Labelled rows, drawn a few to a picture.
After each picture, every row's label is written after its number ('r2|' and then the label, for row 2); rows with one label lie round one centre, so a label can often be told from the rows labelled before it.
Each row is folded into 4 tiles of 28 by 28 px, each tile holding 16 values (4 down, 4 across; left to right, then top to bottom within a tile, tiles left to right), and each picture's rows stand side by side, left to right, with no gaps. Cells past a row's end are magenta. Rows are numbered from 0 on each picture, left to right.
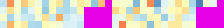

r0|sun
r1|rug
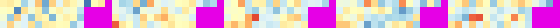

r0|rug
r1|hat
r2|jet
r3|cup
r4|jet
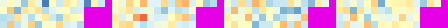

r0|rug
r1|jet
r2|cup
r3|rug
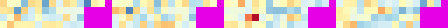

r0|rug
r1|rug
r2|jet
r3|cup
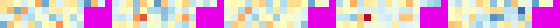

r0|rug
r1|jet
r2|rug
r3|jet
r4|cup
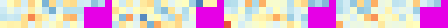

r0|jet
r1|rug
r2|hat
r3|hat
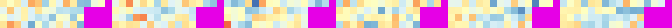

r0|cup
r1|jet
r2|hat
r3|sun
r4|cup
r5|cup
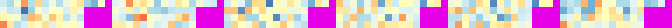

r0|hat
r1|jet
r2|rug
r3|rug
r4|rug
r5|hat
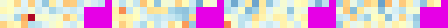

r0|jet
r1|cup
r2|hat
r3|rug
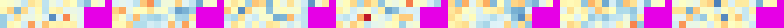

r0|rug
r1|cup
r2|rug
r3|jet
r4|cup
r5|cup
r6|rug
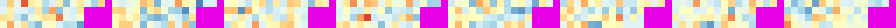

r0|sun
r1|cup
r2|rug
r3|jet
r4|cup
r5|sun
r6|sun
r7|hat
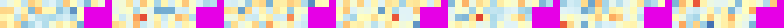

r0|cup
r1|jet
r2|rug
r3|sun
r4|jet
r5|hat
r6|sun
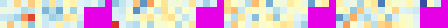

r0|jet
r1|hat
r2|rug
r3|rug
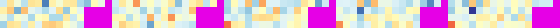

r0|rug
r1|sun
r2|hat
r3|hat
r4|hat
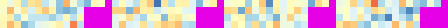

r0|cup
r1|rug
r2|rug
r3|cup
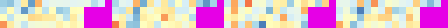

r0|hat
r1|hat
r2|sun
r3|hat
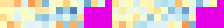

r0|cup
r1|cup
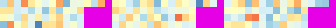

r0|sun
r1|rug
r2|jet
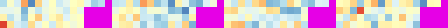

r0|hat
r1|cup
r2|cup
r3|rug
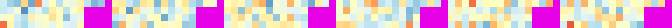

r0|hat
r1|rug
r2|rug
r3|cup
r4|sun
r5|sun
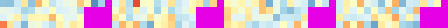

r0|hat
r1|sun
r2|cup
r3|sun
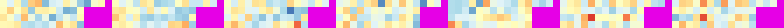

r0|cup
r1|cup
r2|cup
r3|rug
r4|hat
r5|jet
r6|jet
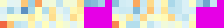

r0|hat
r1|hat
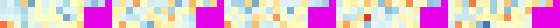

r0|hat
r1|sun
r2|hat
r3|jet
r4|sun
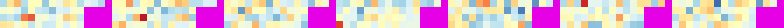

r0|jet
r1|jet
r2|rug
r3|hat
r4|cup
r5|sun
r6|rug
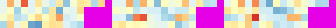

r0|sun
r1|jet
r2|jet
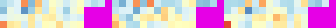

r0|hat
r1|hat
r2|hat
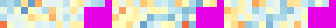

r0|hat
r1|cup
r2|cup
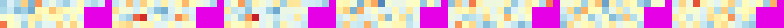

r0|hat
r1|jet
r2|jet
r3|rug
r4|sun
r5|rug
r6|sun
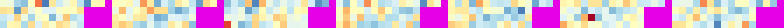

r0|rug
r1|cup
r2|hat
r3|cup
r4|cup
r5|jet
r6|cup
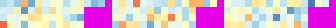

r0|hat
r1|sun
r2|cup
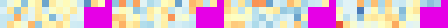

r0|rug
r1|sun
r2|cup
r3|hat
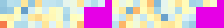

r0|hat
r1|rug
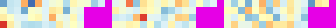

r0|hat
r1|jet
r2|rug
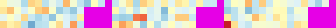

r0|cup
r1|jet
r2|hat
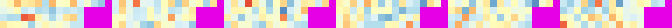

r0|jet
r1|sun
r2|sun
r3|cup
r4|rug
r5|hat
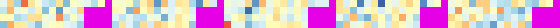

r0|sun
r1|rug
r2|hat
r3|rug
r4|cup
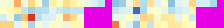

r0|jet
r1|hat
